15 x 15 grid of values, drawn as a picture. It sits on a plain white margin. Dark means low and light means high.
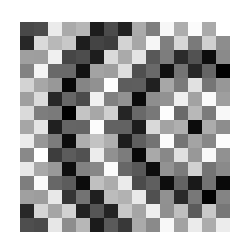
No row or column stands out. No overall slope runs across the table. There is no seam. Concentric rings centre on the middle right.
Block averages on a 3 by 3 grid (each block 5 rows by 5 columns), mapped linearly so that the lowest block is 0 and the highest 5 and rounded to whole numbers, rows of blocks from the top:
101 | 005 | 100
